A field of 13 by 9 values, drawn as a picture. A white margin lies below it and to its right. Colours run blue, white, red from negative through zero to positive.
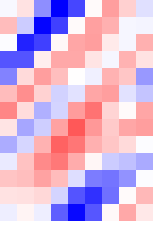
Grain: diagonal, up to the right. Calmest part: bottom left. Ninth with the highest average: centre. Odd rows or columns: none. Slope: none.
